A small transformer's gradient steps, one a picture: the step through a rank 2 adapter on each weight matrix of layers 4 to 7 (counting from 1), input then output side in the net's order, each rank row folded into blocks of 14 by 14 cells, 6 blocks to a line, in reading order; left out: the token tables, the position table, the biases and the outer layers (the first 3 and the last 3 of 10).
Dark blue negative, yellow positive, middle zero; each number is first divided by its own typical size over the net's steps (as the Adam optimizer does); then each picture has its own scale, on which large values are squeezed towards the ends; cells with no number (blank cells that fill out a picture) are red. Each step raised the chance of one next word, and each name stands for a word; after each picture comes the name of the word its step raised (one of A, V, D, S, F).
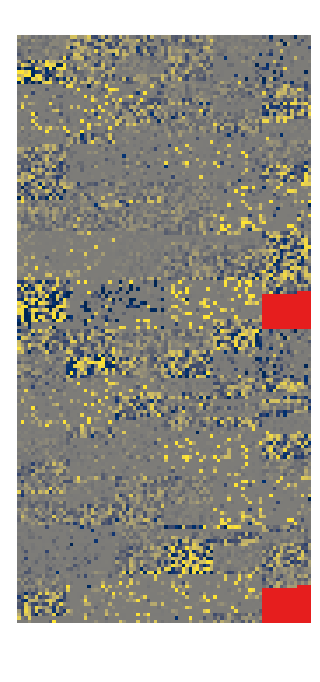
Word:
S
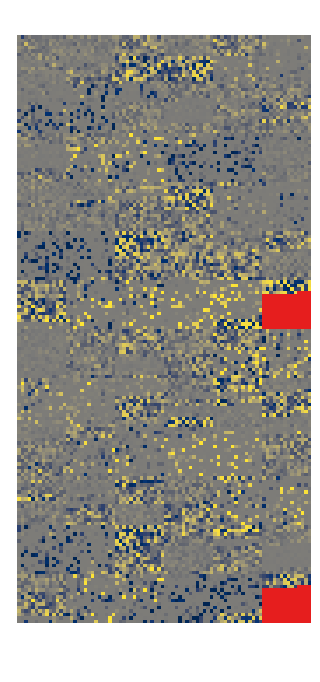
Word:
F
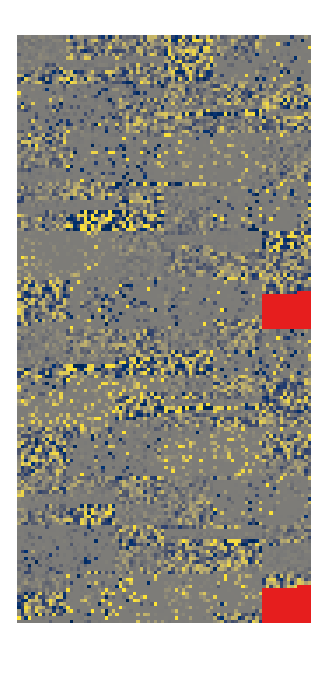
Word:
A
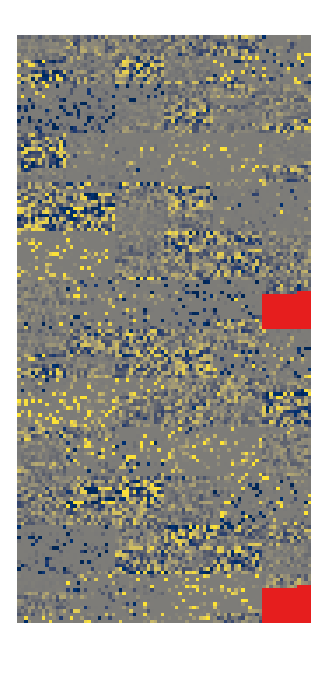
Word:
A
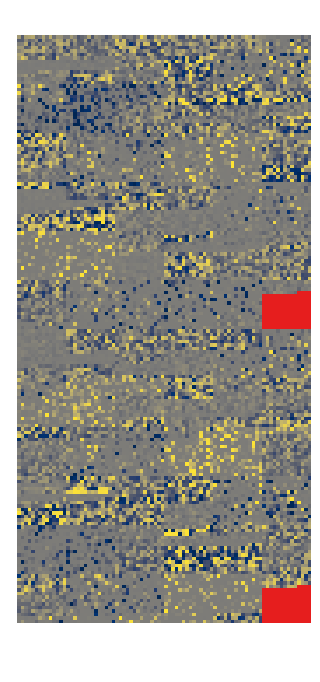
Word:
A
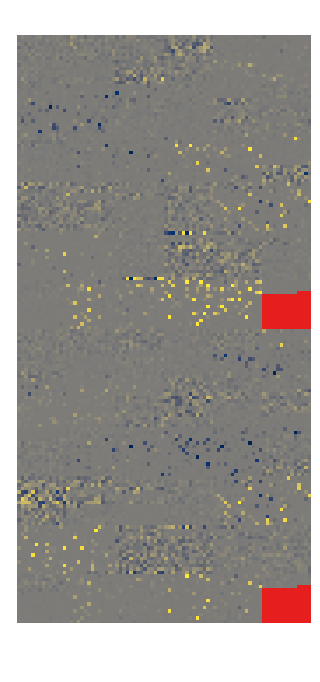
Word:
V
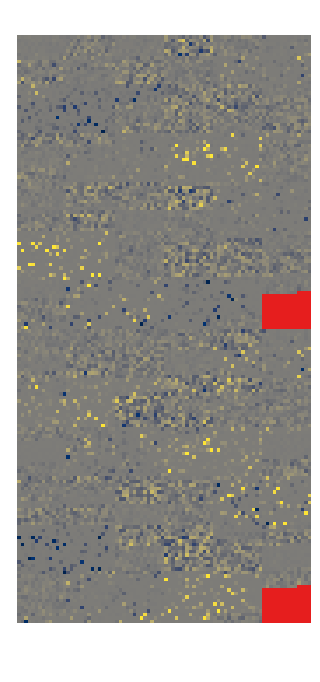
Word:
A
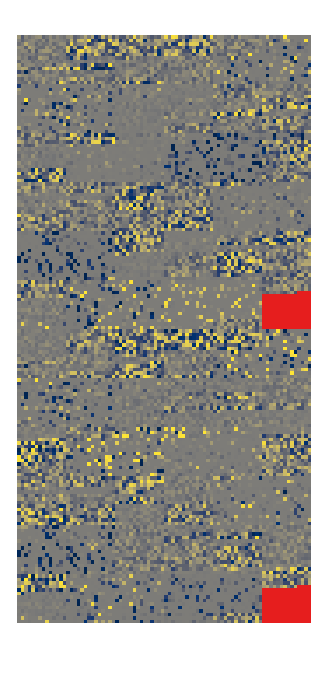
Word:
F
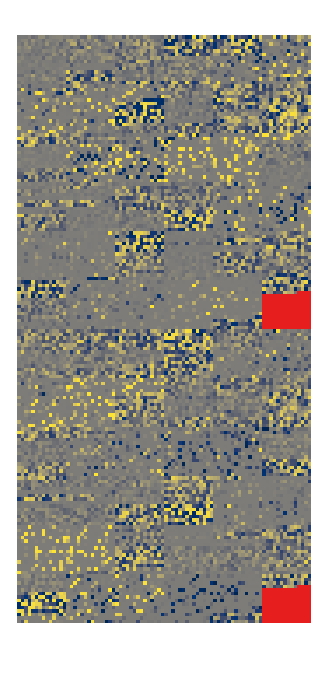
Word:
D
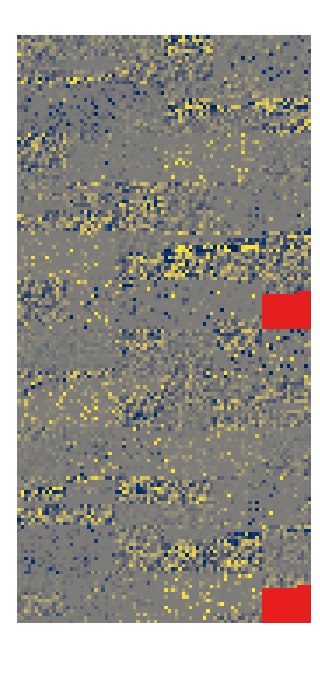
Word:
A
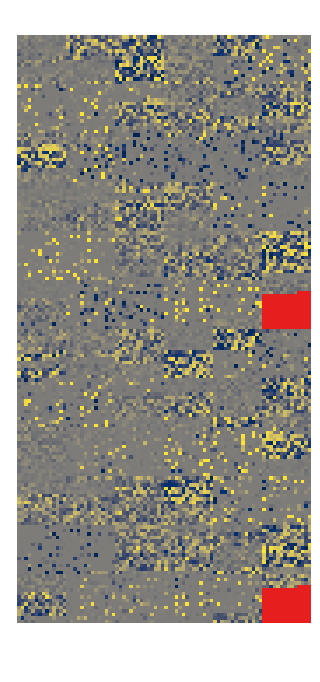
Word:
S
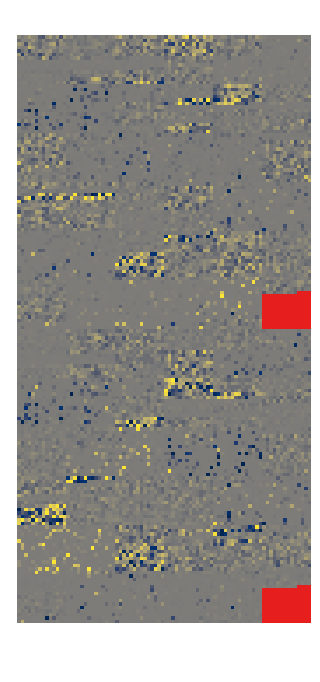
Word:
V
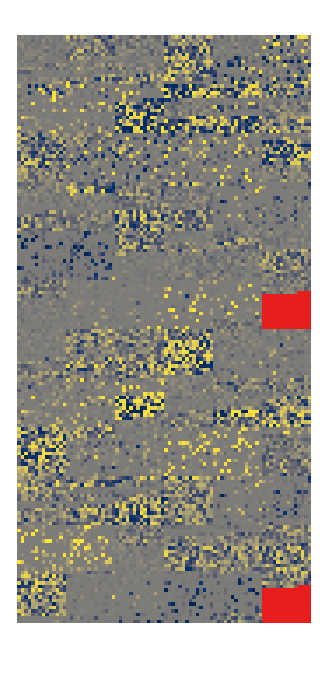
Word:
D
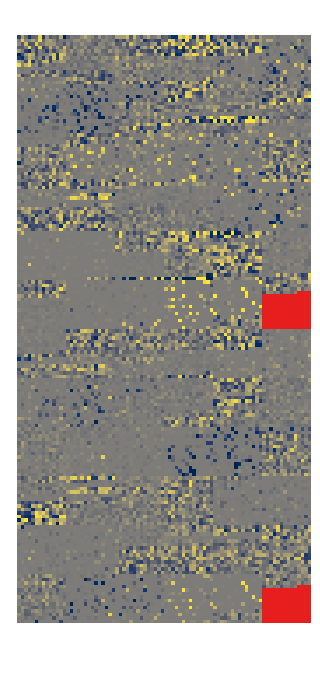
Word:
V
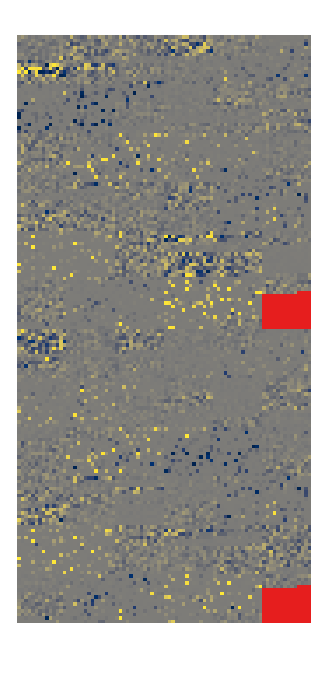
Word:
V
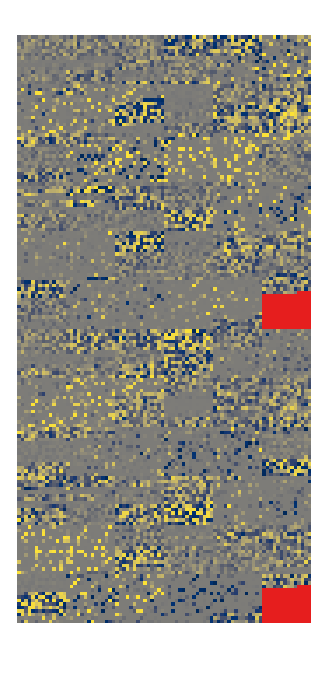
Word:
D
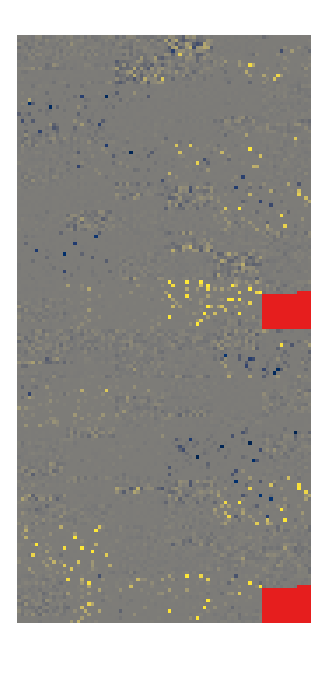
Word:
V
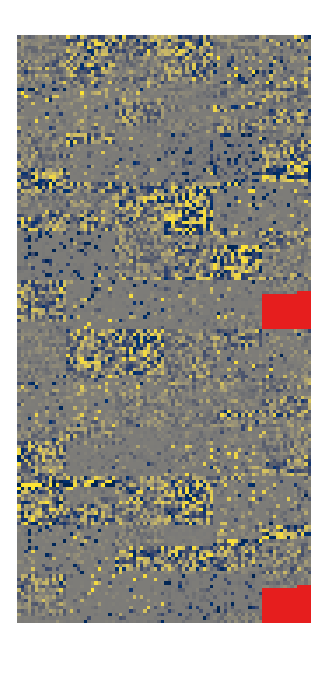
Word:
F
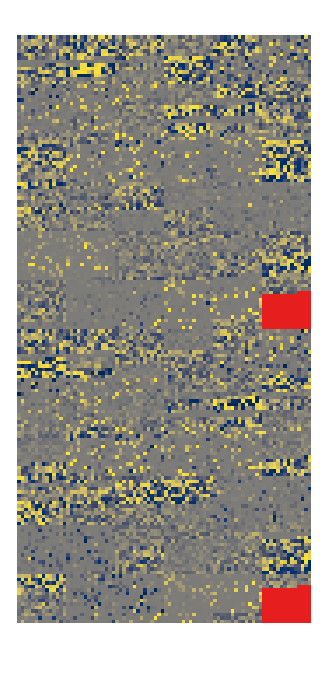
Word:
S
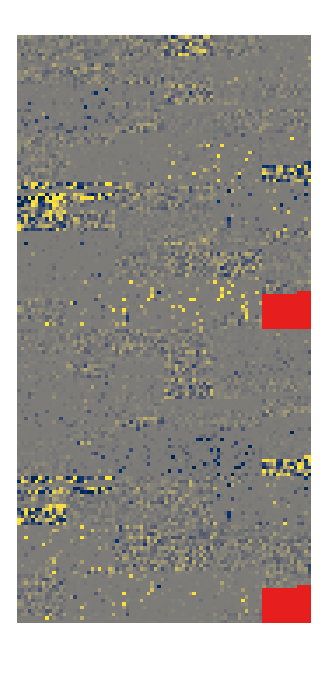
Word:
V
